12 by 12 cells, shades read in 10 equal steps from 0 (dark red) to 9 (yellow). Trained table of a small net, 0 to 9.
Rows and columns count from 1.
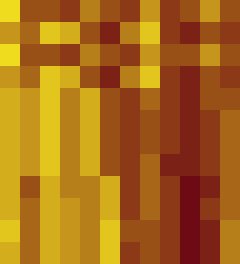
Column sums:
87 53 82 61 64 50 31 56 24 12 32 43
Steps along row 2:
down up down down down up up down down up down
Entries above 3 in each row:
4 6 4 6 6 6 6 7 7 8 7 7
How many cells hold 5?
15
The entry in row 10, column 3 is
7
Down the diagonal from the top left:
9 4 3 7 7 3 2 4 2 0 1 5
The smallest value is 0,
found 4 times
